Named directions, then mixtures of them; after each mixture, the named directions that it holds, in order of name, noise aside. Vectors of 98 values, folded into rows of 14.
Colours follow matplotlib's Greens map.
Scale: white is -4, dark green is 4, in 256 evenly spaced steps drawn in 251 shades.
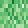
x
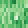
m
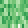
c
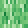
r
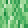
c, r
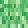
c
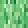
m, r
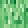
m, r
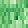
m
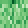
m, x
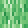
r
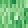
m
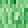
m, r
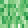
c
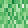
x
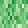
c, x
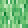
r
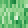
m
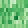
m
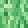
c, r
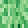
c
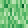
r, x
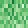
x
